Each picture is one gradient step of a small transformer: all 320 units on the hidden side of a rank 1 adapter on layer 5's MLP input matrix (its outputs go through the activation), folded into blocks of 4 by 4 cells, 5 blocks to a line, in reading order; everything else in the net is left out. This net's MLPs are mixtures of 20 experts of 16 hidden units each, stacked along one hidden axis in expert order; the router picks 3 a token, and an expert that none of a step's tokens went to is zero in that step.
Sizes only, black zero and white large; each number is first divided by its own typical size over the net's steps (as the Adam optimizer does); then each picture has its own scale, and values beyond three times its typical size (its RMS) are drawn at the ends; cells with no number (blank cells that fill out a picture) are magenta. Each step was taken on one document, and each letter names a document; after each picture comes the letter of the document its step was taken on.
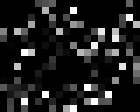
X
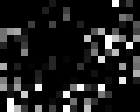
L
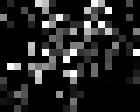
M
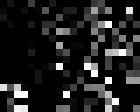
L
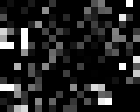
L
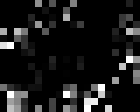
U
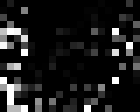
L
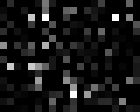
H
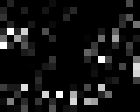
U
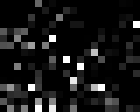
U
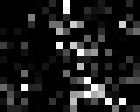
H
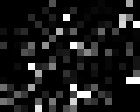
H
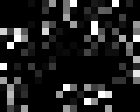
X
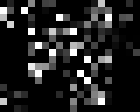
M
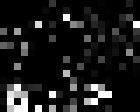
U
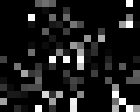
H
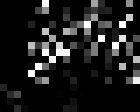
M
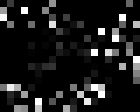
X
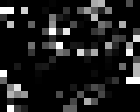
X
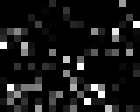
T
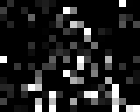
H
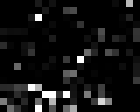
U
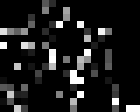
H
